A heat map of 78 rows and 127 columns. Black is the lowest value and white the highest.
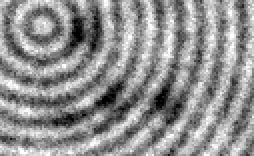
Concentric rings centre on the top left. The halves do not mirror each other. No overall slope runs across the table. The histogram is bell-shaped. Four dips sink into the field.
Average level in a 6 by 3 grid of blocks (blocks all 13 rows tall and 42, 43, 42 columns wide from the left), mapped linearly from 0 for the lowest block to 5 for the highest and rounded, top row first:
434 / 244 / 344 / 303 / 213 / 545
